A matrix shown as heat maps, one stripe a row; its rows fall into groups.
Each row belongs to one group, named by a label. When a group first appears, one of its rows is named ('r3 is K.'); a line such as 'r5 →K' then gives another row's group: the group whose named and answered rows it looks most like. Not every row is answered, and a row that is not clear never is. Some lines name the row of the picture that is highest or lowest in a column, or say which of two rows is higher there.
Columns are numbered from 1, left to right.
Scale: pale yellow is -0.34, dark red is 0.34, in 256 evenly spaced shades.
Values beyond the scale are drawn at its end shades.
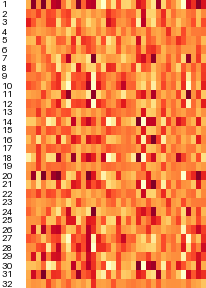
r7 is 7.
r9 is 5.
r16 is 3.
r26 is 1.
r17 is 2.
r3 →2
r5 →3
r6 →3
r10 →5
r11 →7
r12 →5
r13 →2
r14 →3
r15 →2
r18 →3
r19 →2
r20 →1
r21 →3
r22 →2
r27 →5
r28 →5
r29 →1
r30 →3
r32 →7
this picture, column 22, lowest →18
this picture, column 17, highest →3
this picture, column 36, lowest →18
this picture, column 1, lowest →18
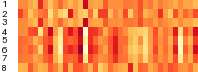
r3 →7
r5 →5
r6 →5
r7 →5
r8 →3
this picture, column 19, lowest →2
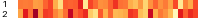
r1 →5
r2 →1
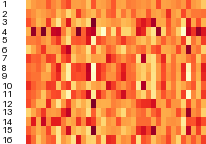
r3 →7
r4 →1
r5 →5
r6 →7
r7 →2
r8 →5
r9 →5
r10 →2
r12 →7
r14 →1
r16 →2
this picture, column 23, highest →4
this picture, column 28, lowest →4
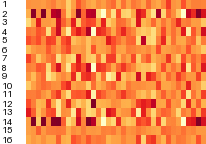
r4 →5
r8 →5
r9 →3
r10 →7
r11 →5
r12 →7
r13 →2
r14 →1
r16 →3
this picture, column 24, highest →5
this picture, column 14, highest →12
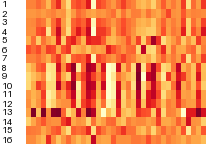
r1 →5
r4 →5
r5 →3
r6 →2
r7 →5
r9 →3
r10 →3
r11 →3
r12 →3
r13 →1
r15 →5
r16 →7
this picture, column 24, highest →6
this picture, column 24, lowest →9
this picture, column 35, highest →13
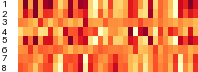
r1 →1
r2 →1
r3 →7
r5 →1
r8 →5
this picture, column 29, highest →4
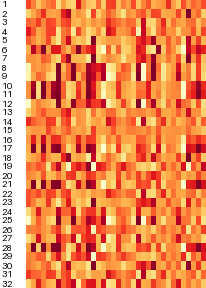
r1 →2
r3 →2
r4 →2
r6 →1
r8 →3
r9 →3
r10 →1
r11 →1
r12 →3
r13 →7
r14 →2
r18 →7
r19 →5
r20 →3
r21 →1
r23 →7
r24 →3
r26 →5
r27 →3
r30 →7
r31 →2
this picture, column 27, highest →6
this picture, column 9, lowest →19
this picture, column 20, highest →19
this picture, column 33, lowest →19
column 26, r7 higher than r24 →Yes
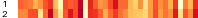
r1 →5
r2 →5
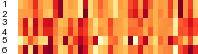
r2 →7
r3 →1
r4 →1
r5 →3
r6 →1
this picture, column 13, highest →6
